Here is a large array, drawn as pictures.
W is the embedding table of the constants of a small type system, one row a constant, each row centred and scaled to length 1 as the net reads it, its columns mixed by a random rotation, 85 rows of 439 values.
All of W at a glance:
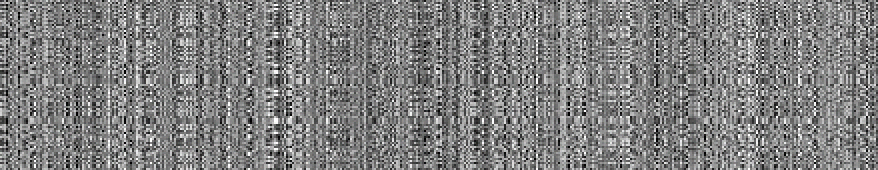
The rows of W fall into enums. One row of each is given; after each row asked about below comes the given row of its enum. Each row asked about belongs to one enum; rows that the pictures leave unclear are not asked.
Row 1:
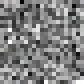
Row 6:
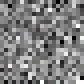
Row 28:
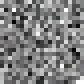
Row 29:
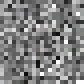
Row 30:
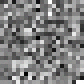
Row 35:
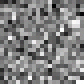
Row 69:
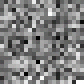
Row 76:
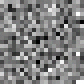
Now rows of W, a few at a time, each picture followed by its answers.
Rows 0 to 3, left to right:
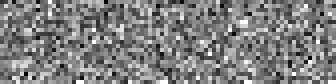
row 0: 30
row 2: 35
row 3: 29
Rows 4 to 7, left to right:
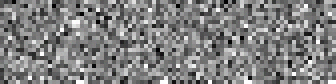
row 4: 35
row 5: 28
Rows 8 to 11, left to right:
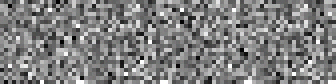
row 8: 6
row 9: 29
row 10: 28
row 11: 29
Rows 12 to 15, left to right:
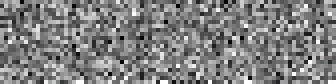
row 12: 1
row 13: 69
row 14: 6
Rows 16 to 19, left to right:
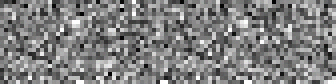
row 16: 35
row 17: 30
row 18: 35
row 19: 1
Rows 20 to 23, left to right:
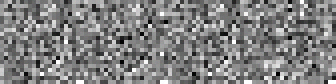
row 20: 29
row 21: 76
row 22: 29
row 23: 30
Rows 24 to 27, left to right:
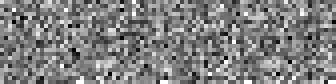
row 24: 28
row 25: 30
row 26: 29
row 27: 69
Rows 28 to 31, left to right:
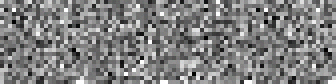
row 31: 28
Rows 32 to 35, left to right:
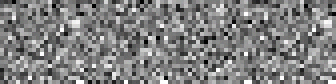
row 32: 35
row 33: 6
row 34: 76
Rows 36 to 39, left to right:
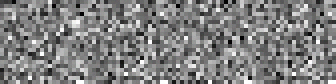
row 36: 35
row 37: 29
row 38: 6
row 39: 29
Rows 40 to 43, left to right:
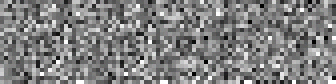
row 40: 29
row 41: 29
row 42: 69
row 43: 6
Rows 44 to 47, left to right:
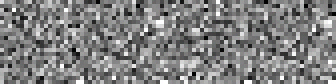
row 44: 28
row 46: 30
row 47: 35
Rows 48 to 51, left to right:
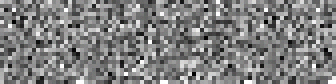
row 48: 28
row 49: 29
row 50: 30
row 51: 28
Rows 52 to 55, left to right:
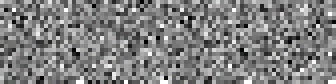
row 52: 28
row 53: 6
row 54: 28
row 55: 76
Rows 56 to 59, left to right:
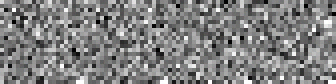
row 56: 28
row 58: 6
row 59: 35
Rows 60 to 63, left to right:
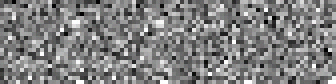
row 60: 35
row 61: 35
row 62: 29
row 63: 28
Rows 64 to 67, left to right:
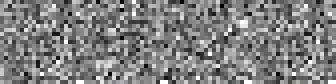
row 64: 29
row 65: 30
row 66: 35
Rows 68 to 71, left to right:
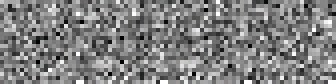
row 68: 76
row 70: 30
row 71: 35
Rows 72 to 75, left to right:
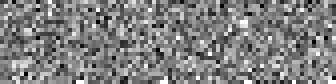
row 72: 30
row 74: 35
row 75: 6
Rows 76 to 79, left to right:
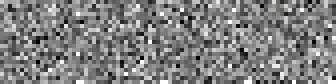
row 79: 6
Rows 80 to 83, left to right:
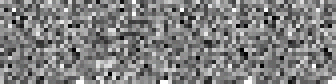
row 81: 30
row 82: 28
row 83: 28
